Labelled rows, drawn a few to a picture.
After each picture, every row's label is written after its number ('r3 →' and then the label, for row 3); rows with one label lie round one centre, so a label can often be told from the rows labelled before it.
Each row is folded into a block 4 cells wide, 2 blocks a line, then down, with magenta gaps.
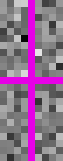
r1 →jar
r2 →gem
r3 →gem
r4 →gem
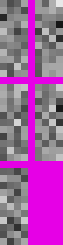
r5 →gem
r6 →jar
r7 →jar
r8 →jar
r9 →gem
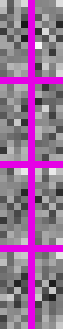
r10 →jar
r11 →jar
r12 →jar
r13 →gem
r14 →jar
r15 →jar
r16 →jar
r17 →jar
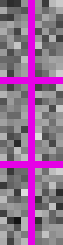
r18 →gem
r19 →jar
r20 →gem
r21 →gem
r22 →gem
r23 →jar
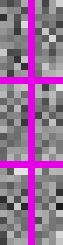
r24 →gem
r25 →jar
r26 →jar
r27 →jar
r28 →jar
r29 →jar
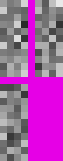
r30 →jar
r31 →jar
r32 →gem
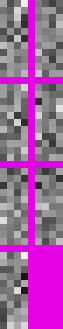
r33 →jar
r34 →gem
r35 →jar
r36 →gem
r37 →gem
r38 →gem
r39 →jar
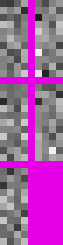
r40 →gem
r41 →gem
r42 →gem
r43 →gem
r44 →gem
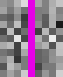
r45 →jar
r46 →jar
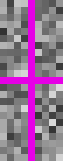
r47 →jar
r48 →gem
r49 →gem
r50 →jar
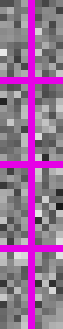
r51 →gem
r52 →gem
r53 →gem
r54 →gem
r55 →gem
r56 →jar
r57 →jar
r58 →jar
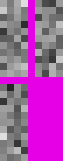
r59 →jar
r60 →gem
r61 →gem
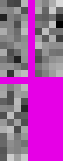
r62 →gem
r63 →jar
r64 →jar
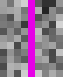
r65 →jar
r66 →gem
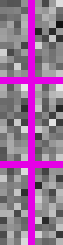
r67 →gem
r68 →jar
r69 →jar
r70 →jar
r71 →jar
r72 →gem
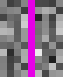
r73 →gem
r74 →gem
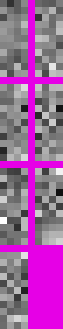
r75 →gem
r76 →gem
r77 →jar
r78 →jar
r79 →gem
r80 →jar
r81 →jar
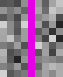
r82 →gem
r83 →jar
